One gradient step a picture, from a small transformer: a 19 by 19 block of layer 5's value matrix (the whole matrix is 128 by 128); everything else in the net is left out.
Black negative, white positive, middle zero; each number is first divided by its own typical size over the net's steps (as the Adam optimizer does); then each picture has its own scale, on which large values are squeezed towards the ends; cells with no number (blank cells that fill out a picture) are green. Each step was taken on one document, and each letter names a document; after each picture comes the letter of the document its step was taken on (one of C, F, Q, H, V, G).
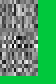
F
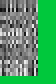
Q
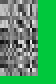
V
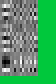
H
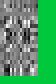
H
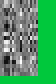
H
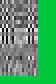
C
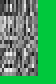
V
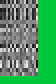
Q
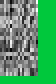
V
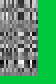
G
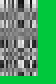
G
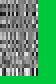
Q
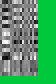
H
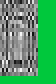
C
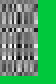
F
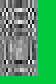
C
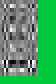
C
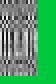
C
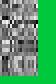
H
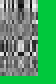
G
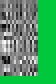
H
